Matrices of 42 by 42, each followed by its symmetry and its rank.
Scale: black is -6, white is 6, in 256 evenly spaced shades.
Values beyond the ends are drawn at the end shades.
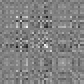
symmetric, rank three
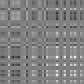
symmetric, rank one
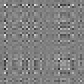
symmetric, rank two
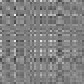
symmetric, rank two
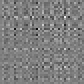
neither, rank three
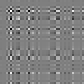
symmetric, rank one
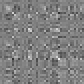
symmetric, rank three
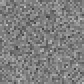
symmetric, full rank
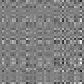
neither, rank two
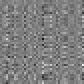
neither, rank three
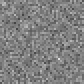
symmetric, full rank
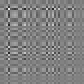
symmetric, rank one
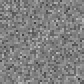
symmetric, full rank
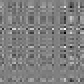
neither, rank two
